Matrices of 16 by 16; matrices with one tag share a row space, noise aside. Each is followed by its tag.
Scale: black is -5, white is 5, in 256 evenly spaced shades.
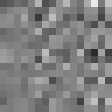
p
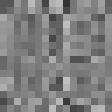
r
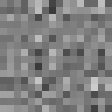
p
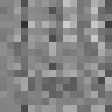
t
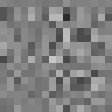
r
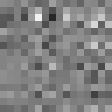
p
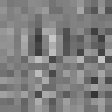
p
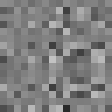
r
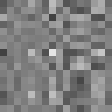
r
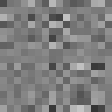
r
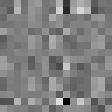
r
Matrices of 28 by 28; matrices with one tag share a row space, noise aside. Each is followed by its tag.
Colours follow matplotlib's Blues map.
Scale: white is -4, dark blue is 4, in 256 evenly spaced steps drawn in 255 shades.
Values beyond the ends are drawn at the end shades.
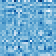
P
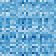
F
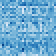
F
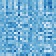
P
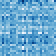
F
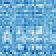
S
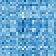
F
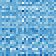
F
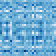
S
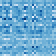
S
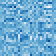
P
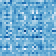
S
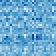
S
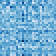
F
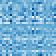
S
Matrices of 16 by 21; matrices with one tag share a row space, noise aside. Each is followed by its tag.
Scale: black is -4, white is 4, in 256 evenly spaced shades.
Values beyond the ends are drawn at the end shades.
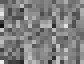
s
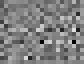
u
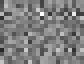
u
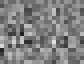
s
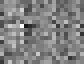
s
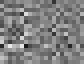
s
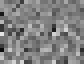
s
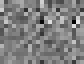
u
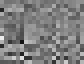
s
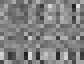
u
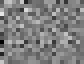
s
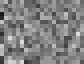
s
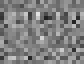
u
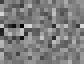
s
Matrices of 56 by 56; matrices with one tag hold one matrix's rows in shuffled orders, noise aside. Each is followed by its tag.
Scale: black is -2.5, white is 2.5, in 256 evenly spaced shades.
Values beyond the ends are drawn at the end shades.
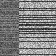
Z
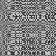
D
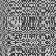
D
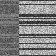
Z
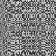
D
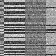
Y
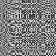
D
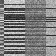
Y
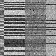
Y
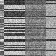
Y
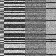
Y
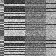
Y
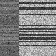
Z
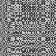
D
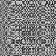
D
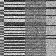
Y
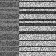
Z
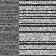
Z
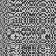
D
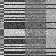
Y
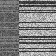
Z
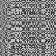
D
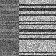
Z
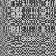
D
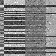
Y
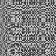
D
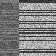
Z
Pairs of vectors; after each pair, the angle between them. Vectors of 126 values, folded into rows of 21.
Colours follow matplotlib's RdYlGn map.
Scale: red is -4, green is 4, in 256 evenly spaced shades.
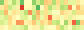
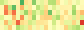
partly aligned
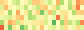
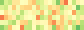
partly opposed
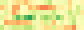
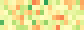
orthogonal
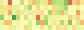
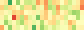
partly opposed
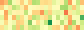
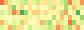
partly aligned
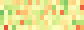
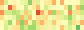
partly opposed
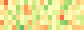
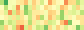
nearly opposite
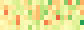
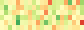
nearly opposite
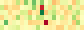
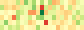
nearly parallel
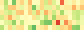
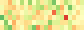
orthogonal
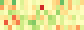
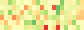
partly aligned
